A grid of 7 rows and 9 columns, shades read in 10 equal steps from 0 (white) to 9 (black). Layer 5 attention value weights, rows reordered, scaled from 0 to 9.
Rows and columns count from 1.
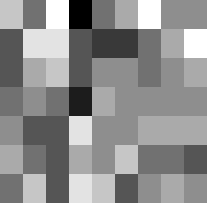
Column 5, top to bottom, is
5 7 4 3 4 4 2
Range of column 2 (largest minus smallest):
5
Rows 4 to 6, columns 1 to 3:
5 4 5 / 4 6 6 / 3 5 6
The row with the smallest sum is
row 1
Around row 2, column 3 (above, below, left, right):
0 2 1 6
